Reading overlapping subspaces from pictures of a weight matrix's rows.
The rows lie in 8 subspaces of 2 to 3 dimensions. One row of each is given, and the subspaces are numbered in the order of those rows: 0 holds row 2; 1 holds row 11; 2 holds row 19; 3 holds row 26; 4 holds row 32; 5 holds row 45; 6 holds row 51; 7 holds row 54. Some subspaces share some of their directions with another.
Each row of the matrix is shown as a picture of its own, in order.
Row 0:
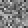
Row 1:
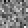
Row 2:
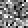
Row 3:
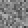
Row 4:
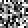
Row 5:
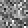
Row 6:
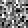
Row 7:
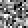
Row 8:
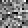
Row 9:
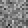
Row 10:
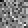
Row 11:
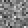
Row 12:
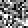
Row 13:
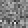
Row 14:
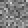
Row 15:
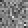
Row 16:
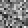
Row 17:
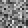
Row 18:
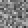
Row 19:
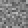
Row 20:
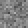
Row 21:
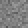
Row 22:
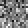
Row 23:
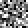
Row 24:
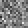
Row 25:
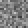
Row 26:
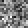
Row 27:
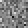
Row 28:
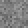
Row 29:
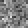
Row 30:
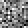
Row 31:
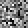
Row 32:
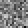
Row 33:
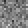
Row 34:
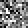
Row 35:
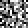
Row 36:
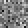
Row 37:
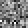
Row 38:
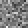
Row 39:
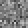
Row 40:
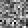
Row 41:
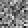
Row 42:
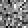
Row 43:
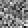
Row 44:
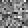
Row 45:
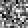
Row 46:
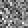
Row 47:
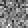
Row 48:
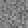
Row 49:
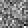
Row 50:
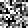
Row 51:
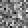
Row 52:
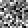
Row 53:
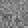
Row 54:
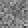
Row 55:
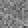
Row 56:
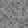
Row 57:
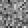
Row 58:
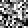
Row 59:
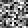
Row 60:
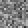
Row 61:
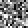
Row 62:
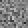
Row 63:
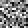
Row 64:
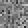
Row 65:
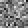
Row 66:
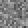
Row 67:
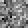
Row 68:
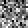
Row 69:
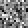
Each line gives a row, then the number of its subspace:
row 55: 7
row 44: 2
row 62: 6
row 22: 1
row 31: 6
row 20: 0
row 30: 6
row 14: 0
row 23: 3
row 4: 5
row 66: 4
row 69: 1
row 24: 0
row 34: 0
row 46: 0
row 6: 5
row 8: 2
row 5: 6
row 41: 7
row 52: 7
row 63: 2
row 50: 0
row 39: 4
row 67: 3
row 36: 5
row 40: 4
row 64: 5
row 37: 4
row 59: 4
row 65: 0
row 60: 1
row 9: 1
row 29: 3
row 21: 2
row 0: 4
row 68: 5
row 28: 3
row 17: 1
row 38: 2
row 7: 0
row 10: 7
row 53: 4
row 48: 1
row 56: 2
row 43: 7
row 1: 5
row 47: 1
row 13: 4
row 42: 2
